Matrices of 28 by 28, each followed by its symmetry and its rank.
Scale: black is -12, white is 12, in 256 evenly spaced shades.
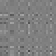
neither, rank two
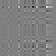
neither, rank one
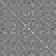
symmetric, rank five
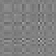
symmetric, rank two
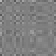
symmetric, rank two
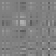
symmetric, rank two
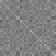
symmetric, rank five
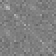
symmetric, rank five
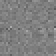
neither, rank five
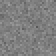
neither, full rank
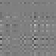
neither, rank two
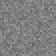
neither, full rank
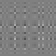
neither, rank one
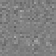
neither, rank five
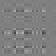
neither, rank one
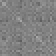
symmetric, rank five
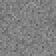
neither, full rank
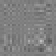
symmetric, rank two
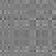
neither, rank two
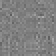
neither, rank five
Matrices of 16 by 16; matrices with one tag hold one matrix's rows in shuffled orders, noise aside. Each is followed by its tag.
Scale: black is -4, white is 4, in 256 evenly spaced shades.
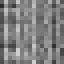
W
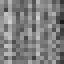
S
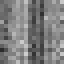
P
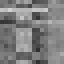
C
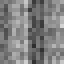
P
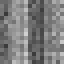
P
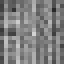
W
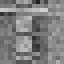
C
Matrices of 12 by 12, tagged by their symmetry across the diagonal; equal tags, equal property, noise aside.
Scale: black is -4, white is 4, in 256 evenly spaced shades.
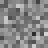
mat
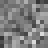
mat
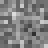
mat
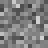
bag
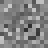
mat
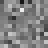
bag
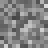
mat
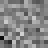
bag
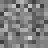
bag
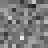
bag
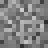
mat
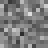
bag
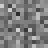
bag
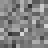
bag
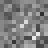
mat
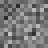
mat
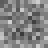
mat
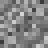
mat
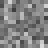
bag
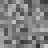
bag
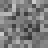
mat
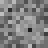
mat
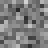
bag
